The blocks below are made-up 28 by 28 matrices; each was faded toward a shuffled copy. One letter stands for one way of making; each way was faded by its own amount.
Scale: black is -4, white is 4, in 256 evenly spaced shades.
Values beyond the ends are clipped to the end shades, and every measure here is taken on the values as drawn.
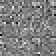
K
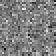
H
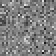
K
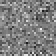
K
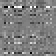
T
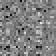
K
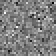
H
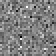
H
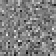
K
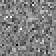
H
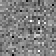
K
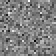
H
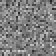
H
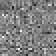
K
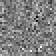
H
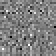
K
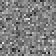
H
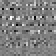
T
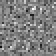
K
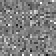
K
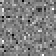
K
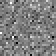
K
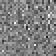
K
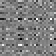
T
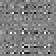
T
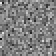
H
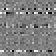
T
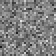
H
